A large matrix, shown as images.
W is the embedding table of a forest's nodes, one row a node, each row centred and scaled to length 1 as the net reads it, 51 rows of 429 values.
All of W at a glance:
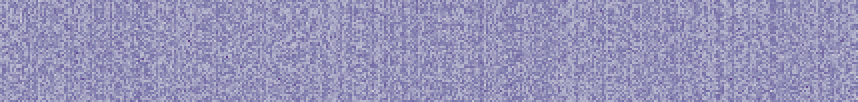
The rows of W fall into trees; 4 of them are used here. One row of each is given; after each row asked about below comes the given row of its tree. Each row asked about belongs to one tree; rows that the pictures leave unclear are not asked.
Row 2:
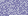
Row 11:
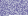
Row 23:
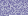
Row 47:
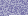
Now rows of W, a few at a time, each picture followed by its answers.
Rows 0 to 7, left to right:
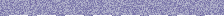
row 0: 11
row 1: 47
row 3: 2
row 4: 47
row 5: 47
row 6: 47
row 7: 23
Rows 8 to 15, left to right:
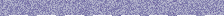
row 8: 47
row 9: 11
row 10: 23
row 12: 2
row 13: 2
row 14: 2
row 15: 11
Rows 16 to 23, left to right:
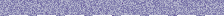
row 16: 47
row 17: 23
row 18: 47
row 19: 11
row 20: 47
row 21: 2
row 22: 2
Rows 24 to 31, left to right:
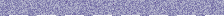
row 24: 2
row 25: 11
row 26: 23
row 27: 11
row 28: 11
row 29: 2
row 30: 11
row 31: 2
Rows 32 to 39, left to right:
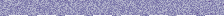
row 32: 47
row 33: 47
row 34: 23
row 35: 23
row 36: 47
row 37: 2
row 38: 23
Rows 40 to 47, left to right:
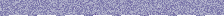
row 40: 11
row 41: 2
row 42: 47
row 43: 2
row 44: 2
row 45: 23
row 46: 2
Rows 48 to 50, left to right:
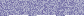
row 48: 11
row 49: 11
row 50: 2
